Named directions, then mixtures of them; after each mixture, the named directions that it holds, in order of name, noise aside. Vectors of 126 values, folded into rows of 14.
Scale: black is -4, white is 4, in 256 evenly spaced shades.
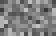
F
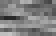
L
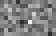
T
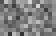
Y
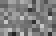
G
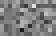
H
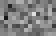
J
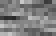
L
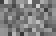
Y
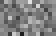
Y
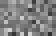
G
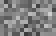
H, J, Y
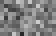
J, Y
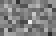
T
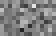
H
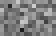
H, J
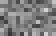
F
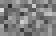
H, J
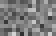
G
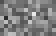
F, J, T
